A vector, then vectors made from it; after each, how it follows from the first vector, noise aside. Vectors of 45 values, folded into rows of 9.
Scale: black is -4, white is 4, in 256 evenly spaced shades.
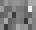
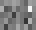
copied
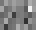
copied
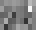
copied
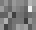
copied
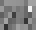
copied
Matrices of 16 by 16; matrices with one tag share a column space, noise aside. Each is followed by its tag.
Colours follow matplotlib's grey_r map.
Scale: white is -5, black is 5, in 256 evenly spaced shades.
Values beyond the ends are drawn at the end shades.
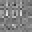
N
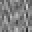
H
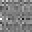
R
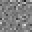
R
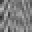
H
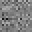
R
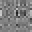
N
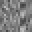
H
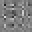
N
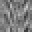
H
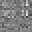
N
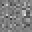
N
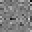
R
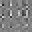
N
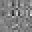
N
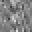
H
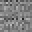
R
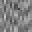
H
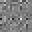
R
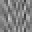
H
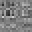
N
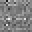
R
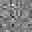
N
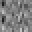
H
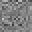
R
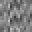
H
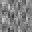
H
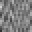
H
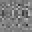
N
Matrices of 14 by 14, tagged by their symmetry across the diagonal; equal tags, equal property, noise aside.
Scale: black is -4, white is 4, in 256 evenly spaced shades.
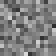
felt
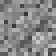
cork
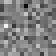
felt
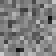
cork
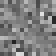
felt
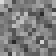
cork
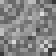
cork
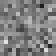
felt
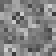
cork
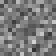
cork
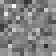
cork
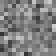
felt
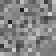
cork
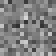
felt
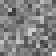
cork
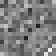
cork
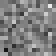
felt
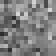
felt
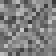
felt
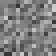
felt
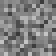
felt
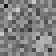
cork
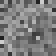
cork
